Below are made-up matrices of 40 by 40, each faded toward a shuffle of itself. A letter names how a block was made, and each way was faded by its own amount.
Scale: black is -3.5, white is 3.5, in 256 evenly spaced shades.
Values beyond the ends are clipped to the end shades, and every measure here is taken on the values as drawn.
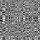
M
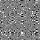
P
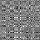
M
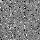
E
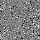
E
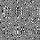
P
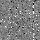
E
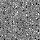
E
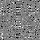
P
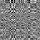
M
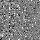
E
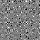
P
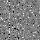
E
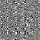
P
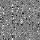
E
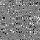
P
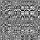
M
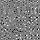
P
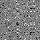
P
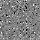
E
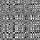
M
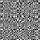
M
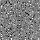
E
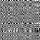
M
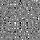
P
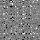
P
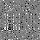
P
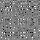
P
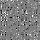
P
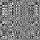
M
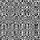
M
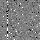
E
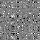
P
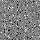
E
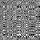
M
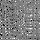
P
